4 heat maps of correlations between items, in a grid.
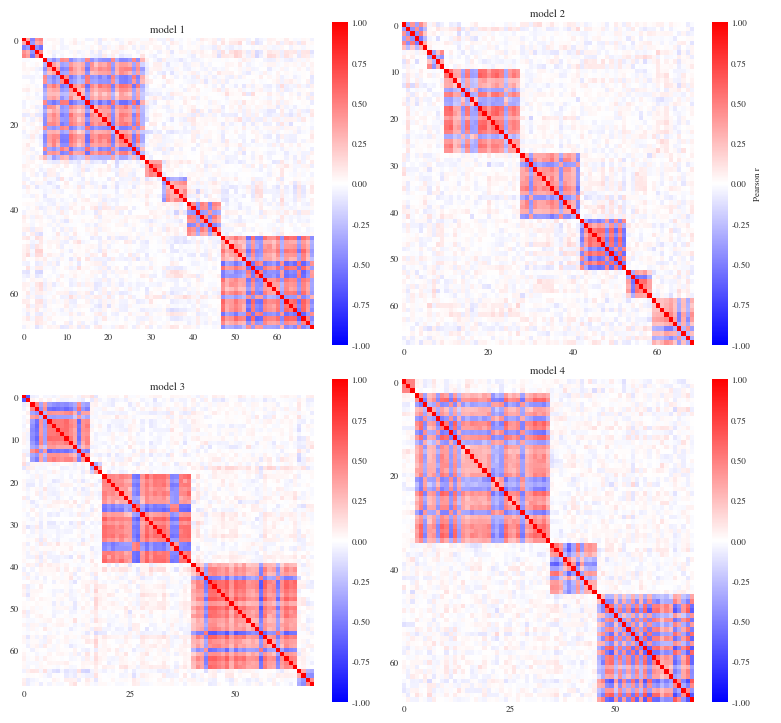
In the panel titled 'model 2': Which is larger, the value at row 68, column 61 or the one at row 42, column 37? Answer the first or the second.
the first
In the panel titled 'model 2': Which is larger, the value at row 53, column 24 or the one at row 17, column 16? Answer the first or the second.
the second
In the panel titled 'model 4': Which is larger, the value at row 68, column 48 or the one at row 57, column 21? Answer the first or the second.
the second
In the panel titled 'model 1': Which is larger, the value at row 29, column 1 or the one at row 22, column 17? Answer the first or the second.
the second
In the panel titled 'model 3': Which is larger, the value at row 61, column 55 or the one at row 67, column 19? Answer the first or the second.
the first
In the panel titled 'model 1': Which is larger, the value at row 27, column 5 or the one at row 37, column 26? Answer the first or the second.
the second
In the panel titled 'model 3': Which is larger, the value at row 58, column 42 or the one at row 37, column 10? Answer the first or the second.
the first
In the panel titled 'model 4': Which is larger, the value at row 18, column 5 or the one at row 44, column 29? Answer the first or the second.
the second
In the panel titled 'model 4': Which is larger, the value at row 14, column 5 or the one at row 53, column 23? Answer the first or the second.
the second
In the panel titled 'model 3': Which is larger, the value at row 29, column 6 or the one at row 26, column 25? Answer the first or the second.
the first
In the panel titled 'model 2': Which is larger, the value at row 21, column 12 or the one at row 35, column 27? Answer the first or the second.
the first
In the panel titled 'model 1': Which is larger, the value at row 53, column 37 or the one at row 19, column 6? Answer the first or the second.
the second
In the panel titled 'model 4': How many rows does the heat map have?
69
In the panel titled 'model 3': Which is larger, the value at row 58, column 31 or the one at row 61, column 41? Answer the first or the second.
the second
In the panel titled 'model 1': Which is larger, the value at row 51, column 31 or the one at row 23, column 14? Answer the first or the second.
the second
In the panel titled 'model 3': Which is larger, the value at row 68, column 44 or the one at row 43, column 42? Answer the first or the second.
the first
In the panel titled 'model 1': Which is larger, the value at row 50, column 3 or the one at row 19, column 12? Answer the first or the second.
the second
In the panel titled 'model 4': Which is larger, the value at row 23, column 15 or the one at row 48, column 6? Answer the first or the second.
the second
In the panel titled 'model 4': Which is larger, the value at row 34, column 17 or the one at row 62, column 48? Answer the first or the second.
the second
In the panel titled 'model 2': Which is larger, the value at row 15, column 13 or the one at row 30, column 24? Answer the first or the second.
the first
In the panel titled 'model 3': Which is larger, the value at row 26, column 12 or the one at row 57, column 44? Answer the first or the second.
the second
